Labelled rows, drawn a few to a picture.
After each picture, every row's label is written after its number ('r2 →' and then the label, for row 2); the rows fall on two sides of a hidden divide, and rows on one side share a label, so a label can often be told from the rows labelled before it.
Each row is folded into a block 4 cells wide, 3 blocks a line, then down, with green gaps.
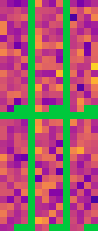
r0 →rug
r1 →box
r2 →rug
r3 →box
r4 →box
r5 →box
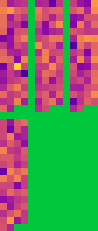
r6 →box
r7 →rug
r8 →rug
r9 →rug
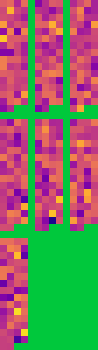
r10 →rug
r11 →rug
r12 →rug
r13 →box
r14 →rug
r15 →rug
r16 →rug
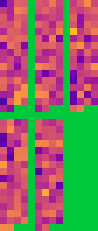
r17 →rug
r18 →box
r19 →box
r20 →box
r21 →rug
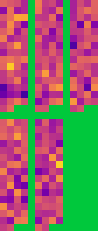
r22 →box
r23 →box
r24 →rug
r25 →box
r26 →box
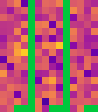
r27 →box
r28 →box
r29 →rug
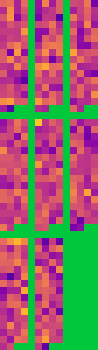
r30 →box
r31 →rug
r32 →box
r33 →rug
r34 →box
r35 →rug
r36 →box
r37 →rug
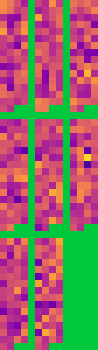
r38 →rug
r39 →box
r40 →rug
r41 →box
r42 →rug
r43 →rug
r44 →box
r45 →rug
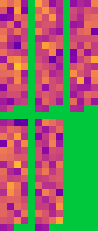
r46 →box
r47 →box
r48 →rug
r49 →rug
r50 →rug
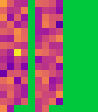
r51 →box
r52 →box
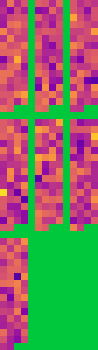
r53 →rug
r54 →box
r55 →box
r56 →box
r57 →rug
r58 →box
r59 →rug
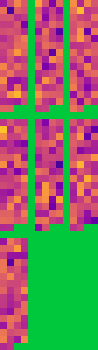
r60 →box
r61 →rug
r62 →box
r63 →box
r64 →rug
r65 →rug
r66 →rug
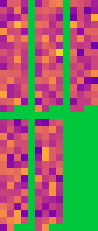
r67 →rug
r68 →rug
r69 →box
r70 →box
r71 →rug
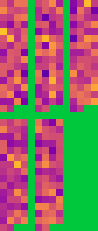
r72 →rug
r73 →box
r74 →rug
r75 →rug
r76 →rug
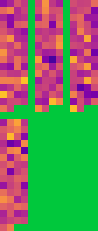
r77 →rug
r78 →box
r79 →box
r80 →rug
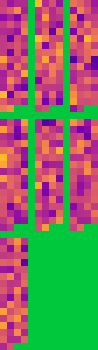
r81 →box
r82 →box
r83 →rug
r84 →rug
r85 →box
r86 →box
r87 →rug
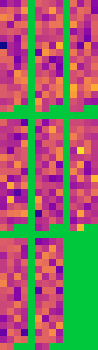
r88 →rug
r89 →rug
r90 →box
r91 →box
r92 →box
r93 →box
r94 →box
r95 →rug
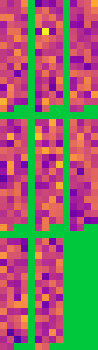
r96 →box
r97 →rug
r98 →rug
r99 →rug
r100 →box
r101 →box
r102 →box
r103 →box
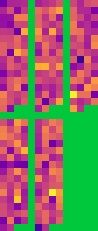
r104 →box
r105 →rug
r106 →rug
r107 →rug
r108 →rug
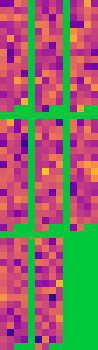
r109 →rug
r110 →rug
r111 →rug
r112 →rug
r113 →box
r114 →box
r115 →box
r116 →box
